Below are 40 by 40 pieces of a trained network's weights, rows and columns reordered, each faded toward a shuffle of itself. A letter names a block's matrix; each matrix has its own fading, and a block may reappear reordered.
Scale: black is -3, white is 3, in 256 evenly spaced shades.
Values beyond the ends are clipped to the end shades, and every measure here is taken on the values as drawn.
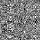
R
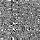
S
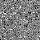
S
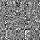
R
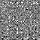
S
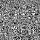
R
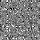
S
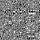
S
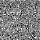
S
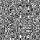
R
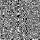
R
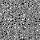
S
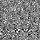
S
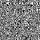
R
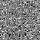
S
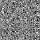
R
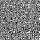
R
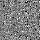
S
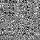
R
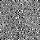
S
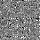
S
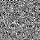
R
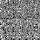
S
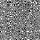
S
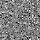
S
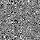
S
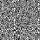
R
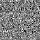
R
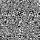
R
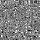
S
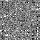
S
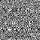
R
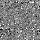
S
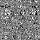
S
